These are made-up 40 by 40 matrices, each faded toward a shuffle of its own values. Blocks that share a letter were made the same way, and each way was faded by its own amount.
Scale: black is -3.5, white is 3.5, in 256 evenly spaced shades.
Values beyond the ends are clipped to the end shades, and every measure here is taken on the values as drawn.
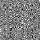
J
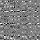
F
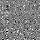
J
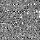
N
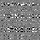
F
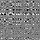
F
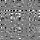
F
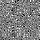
J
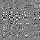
F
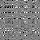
F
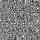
N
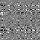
F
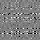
F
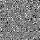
J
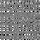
F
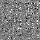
N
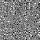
J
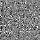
N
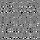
F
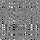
F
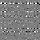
F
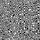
J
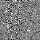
N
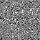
N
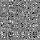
J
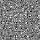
J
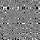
F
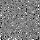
N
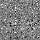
N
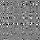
F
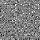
J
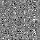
N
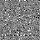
N
